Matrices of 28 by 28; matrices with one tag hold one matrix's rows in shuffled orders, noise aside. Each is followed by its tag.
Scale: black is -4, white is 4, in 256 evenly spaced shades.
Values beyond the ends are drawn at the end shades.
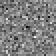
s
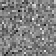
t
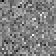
t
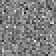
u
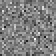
u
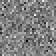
u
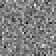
u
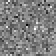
s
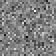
u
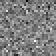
s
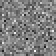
u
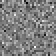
u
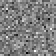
s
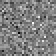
t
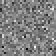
u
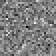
s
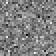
s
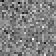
t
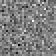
t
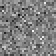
t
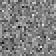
t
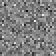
u
